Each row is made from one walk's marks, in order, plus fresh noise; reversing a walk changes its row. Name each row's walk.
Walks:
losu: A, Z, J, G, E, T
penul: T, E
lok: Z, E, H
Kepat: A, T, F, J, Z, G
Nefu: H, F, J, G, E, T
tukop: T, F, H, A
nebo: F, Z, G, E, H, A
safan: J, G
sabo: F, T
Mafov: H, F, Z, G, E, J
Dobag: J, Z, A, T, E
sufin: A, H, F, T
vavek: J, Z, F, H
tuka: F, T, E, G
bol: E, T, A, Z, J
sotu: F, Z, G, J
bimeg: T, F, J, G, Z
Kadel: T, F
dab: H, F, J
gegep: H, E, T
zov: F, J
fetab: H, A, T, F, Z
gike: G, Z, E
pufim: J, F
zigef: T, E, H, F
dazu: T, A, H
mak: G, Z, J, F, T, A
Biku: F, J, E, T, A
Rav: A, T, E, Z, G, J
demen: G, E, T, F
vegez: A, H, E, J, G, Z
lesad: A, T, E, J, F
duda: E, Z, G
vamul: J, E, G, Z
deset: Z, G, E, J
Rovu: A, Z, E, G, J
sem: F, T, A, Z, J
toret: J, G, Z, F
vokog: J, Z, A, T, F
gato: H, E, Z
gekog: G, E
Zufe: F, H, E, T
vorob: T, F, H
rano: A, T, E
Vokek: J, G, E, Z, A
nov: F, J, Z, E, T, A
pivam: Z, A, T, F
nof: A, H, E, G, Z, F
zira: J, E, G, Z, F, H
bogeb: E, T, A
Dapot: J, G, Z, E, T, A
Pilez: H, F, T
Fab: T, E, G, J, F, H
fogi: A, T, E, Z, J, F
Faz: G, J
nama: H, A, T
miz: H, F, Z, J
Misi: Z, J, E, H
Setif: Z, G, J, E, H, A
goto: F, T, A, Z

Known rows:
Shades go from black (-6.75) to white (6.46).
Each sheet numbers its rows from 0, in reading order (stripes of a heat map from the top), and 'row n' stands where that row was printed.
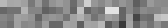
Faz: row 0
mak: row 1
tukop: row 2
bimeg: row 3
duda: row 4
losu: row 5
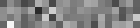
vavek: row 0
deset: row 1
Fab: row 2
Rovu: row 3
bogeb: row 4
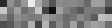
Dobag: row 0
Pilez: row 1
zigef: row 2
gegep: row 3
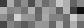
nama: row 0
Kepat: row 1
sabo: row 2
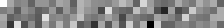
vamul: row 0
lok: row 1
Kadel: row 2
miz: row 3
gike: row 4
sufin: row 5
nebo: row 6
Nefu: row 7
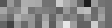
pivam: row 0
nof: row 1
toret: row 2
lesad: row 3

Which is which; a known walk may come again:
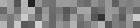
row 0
Kadel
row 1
lesad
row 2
vegez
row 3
penul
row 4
bol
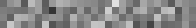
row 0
Zufe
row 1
tuka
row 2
Setif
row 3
vorob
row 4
zira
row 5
Vokek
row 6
Rav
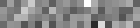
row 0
fetab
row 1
dab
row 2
mak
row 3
vamul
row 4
Dapot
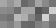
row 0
Nefu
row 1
nebo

